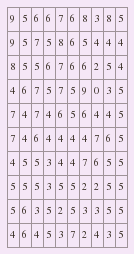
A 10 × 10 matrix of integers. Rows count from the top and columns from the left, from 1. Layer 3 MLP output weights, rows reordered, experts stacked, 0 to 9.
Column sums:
62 51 55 46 53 53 52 35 48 48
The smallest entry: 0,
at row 4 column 8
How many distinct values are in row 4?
7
